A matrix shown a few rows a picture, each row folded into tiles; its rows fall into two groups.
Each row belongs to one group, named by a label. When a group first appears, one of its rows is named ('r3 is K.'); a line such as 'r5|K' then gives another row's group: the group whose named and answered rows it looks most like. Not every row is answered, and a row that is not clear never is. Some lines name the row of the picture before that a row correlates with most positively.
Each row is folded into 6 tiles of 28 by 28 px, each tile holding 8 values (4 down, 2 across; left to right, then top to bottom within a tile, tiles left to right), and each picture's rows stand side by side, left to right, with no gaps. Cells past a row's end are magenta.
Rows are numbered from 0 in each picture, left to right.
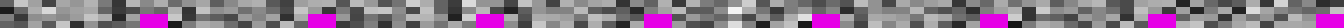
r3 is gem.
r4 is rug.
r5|gem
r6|gem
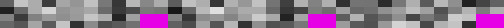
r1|gem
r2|rug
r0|gem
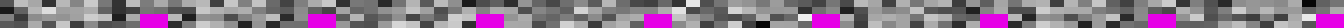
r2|rug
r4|rug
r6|gem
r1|gem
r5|gem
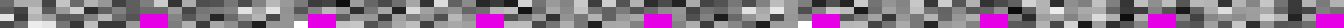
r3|rug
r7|gem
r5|rug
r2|rug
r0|gem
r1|rug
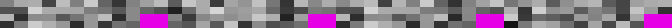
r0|gem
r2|gem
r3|gem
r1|gem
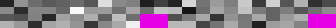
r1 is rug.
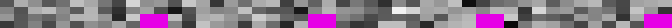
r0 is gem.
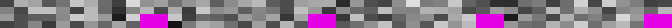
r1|gem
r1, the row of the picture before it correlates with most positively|3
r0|gem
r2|rug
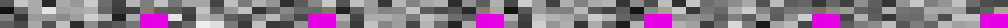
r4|rug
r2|gem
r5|rug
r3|gem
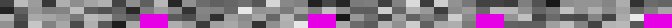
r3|rug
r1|rug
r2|rug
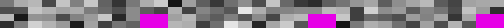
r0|gem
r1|rug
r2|gem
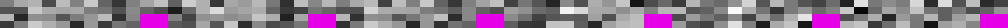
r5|rug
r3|rug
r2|gem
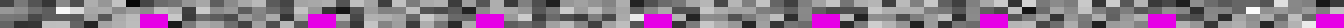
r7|rug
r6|rug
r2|gem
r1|gem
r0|rug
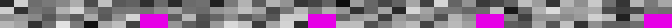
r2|rug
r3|gem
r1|rug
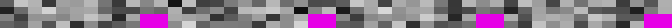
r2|gem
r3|gem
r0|gem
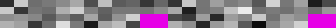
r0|rug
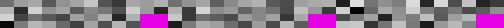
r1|gem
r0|gem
